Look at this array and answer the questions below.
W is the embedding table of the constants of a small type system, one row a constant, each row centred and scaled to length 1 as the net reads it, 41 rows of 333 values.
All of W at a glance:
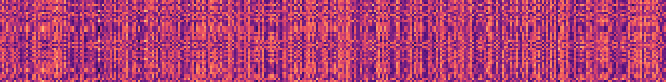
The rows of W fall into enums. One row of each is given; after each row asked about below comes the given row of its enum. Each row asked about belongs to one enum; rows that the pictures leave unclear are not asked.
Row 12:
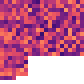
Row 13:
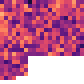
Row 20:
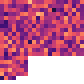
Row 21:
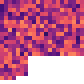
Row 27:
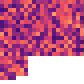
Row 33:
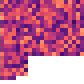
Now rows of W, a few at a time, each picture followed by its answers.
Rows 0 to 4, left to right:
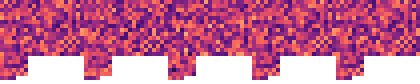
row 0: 33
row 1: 12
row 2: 21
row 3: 33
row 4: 33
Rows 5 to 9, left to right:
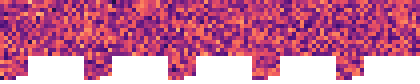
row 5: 20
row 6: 13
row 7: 21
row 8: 12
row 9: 27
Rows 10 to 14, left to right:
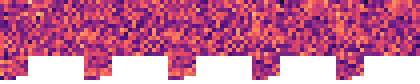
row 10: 20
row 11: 12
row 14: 13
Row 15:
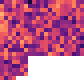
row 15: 13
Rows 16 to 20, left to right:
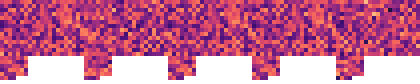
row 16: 27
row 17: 12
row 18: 27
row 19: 27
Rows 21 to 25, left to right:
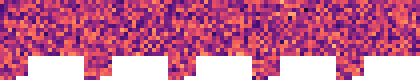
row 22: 12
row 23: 21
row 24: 20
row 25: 27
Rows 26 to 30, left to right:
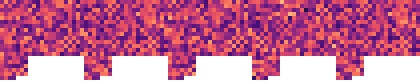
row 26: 33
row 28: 33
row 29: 20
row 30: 27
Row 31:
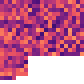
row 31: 12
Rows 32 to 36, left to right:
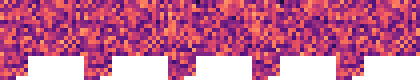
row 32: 33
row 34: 13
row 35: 13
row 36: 33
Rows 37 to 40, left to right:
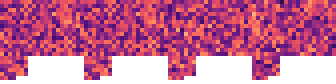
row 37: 27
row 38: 27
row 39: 21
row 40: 13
